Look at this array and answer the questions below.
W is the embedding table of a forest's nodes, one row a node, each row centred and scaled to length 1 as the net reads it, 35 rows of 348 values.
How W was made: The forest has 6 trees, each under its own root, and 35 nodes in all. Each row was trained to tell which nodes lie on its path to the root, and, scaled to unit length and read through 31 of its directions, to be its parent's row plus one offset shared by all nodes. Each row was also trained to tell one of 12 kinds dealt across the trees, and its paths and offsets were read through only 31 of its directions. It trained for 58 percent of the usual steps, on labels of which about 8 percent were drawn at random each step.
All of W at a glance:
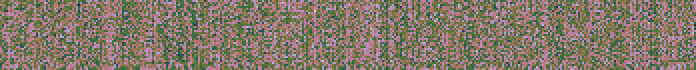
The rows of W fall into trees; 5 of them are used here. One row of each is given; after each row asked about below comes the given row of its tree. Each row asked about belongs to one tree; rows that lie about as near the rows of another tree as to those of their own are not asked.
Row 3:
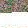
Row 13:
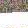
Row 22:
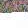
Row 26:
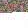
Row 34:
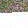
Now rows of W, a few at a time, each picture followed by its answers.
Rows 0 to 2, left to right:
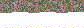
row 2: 3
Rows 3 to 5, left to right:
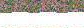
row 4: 22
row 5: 3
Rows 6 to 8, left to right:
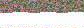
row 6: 26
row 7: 26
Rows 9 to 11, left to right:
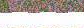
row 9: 34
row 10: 26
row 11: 3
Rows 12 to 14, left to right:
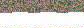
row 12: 3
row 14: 3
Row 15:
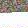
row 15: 22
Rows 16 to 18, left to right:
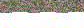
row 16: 3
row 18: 26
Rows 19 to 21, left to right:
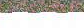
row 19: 34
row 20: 22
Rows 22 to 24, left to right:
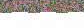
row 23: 13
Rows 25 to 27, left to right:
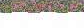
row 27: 3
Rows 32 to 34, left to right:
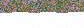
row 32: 26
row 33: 26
